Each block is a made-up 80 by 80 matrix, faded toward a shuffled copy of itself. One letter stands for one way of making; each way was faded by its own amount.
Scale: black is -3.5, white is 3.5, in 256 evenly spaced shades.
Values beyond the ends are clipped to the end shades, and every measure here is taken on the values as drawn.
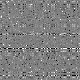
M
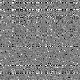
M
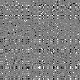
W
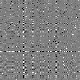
W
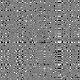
W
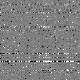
M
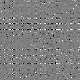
W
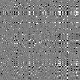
W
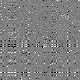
W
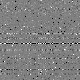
M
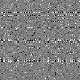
M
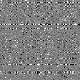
M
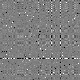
W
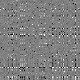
W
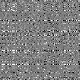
M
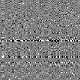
M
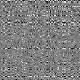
M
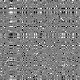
W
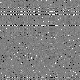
M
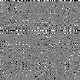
M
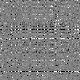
M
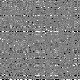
M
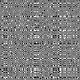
W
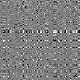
W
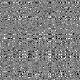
M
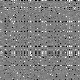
W
